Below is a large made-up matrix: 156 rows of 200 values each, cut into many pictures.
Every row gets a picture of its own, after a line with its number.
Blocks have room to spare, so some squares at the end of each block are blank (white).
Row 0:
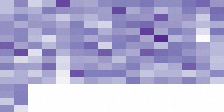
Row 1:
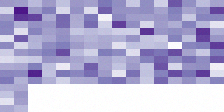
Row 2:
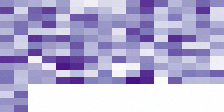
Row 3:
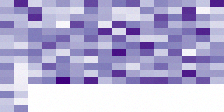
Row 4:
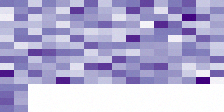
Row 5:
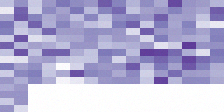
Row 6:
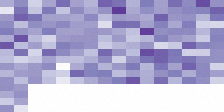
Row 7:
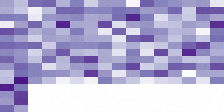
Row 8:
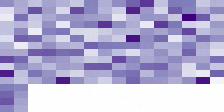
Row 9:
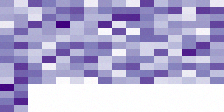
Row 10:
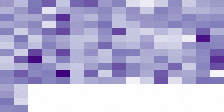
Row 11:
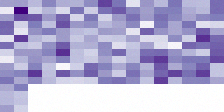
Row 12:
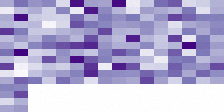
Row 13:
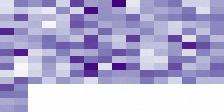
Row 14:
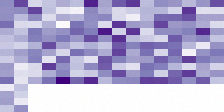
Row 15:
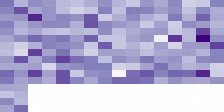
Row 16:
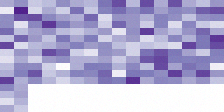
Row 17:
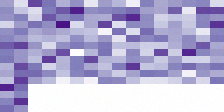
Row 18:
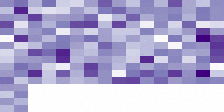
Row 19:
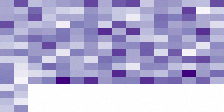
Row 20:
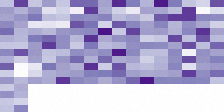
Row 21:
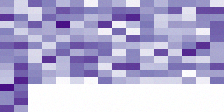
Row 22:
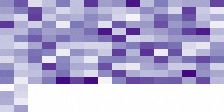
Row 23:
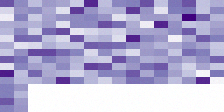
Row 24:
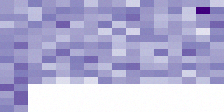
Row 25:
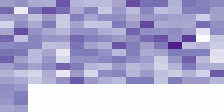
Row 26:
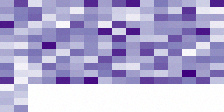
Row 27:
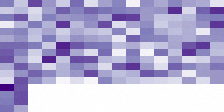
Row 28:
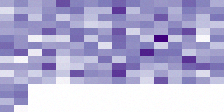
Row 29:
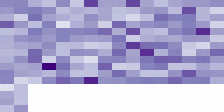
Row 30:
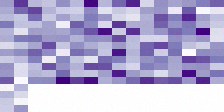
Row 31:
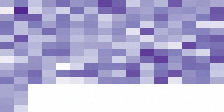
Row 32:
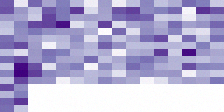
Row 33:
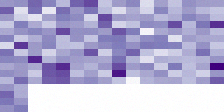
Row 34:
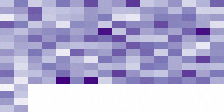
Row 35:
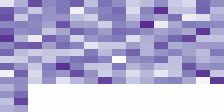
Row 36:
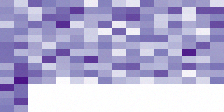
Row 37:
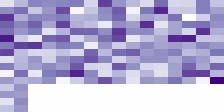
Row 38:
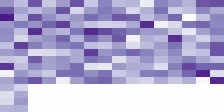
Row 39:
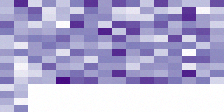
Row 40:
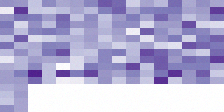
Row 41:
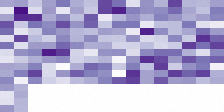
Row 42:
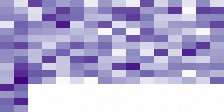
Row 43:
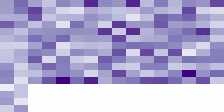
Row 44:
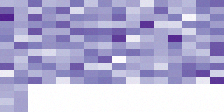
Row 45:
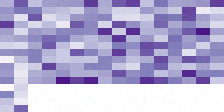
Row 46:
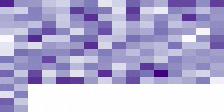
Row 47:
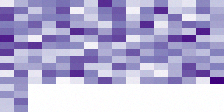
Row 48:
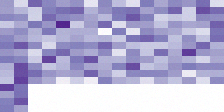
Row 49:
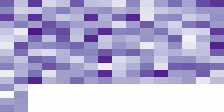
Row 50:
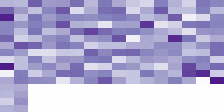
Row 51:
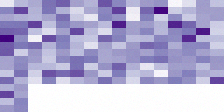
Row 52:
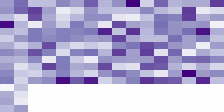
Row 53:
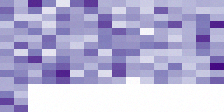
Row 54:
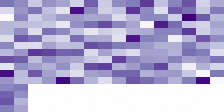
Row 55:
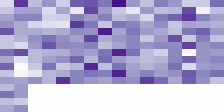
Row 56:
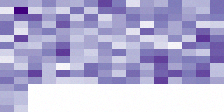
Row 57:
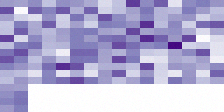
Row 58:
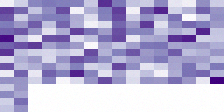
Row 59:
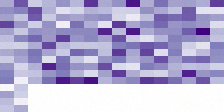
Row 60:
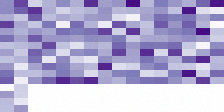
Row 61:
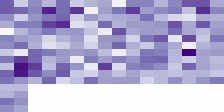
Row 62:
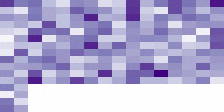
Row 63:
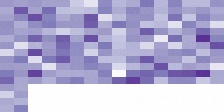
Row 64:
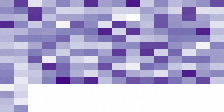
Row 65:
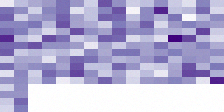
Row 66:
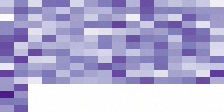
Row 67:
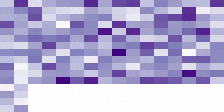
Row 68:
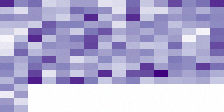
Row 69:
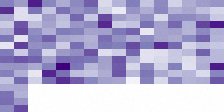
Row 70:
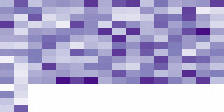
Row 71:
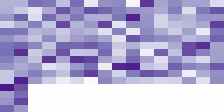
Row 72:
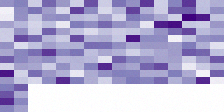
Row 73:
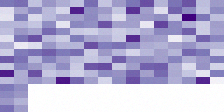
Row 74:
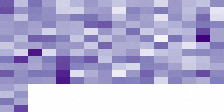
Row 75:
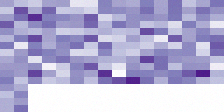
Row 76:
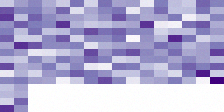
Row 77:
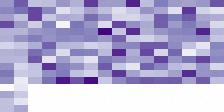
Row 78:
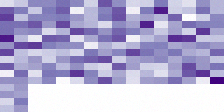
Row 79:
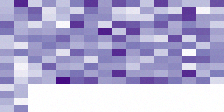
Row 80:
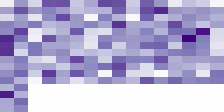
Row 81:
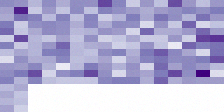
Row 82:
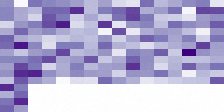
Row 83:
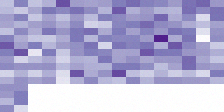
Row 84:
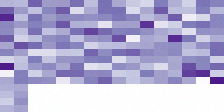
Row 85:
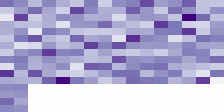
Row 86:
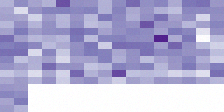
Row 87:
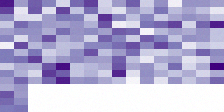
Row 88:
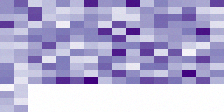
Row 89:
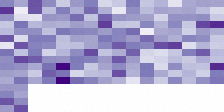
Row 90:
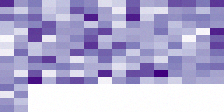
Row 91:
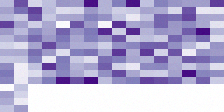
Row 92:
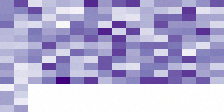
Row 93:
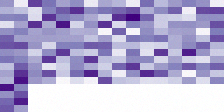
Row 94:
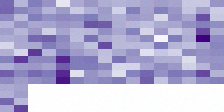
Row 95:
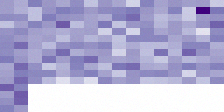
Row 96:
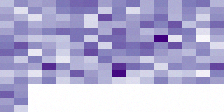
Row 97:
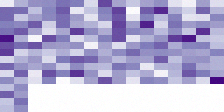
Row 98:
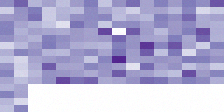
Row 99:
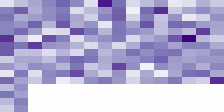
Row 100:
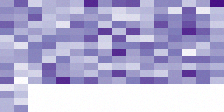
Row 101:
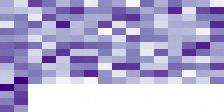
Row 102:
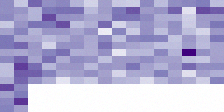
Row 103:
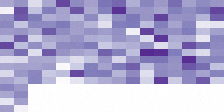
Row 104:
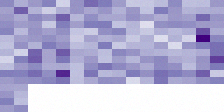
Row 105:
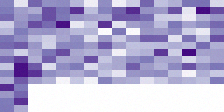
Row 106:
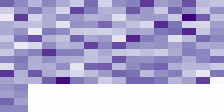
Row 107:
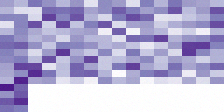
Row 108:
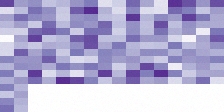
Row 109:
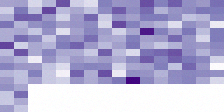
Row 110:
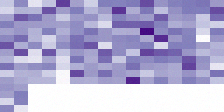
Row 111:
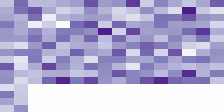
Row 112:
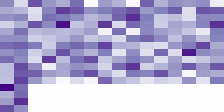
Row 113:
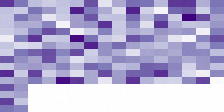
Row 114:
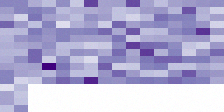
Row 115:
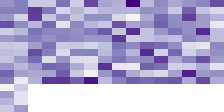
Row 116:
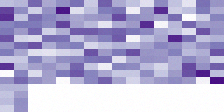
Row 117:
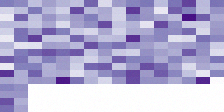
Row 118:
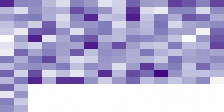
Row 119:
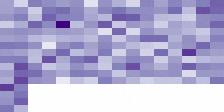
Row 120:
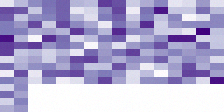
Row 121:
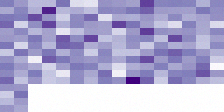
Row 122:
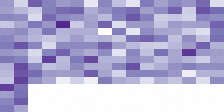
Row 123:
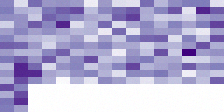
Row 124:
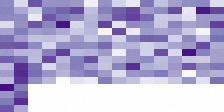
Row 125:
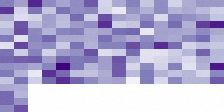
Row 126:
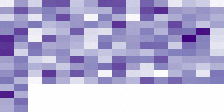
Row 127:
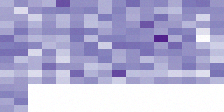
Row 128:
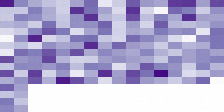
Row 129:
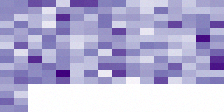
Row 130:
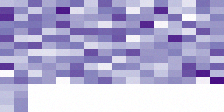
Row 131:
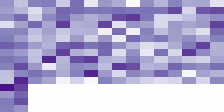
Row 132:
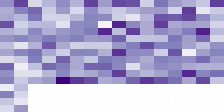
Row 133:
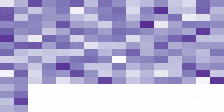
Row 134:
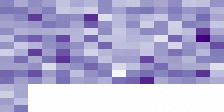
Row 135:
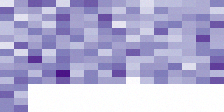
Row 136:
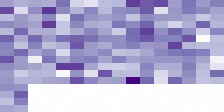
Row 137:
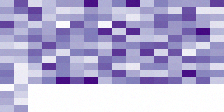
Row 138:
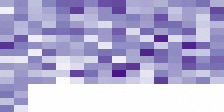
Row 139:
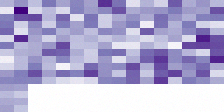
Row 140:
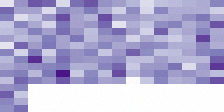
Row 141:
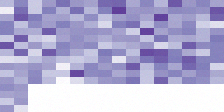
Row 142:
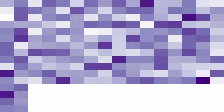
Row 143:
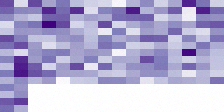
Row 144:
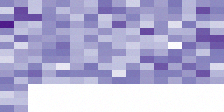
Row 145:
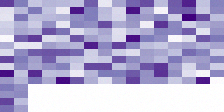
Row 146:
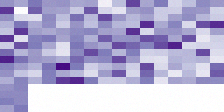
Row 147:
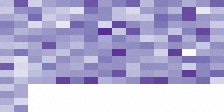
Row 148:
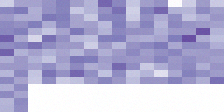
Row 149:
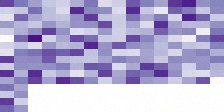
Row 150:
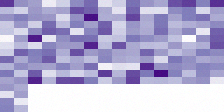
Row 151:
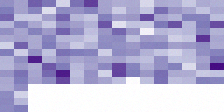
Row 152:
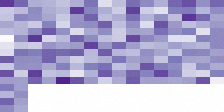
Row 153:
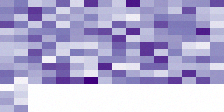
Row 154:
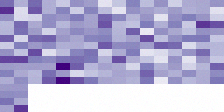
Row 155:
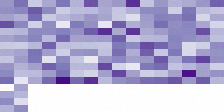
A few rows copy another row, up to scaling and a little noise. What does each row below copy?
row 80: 126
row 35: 133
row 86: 127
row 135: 140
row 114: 29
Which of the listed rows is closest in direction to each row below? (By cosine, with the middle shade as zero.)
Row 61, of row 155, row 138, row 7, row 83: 7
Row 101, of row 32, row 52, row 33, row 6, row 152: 32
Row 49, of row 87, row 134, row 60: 134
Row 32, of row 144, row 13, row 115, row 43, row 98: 144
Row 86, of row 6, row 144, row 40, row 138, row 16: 138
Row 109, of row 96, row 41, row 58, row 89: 41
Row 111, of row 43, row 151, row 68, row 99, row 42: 43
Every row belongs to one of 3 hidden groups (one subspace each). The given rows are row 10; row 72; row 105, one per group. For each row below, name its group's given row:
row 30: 105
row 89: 10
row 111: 105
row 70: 105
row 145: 72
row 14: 105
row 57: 10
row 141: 10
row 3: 105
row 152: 72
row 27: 105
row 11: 10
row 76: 72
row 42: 105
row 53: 10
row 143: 105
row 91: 105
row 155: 105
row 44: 72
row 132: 105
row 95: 105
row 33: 10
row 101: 105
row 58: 72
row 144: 10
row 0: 10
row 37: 72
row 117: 72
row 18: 10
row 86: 10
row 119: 105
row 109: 10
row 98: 105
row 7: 105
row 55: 105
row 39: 105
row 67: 105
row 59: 105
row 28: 10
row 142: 72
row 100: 105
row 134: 10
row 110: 10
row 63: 10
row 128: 72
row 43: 105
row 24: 105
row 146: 10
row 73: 72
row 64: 105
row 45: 105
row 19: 105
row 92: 105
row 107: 105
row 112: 105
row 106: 72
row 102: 105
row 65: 72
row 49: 72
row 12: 105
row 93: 105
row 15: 10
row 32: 105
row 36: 105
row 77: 105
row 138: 10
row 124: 105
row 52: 105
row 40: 10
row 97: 72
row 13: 105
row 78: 72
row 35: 72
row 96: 10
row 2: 10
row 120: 72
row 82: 105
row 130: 72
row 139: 10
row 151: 10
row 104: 10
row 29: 105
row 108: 72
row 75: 10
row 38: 72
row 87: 10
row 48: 105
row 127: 10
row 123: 105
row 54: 72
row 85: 72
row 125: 10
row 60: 105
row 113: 72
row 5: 10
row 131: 105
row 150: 72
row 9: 105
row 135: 10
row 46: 72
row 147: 105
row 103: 10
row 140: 10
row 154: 10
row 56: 10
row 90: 72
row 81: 10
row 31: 10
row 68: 72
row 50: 72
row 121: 10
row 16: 10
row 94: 10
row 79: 105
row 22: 105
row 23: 72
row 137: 105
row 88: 105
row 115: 105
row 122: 105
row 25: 10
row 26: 105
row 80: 72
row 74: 10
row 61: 105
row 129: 10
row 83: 10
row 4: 72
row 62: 72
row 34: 105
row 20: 105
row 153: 105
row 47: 72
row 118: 72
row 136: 10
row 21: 105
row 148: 72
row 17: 105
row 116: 72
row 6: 10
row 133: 72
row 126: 72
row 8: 72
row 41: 10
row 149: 72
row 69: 10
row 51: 72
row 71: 105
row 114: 105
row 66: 72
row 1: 10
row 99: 72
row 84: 72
